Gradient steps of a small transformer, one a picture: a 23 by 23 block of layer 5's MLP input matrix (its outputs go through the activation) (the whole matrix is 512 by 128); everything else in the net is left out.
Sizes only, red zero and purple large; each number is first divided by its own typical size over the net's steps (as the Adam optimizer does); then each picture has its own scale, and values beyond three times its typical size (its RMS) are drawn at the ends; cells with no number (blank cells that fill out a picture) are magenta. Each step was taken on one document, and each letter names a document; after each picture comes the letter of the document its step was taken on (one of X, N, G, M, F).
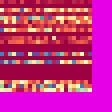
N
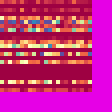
N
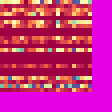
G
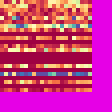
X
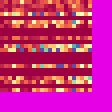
G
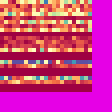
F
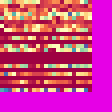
X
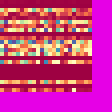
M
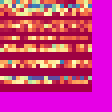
F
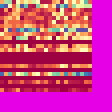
X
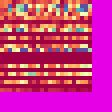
X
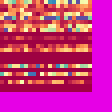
X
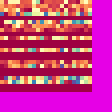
F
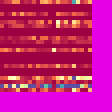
G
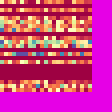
N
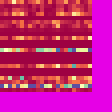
G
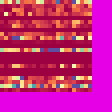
G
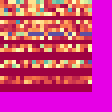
F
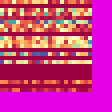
M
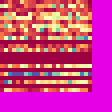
X
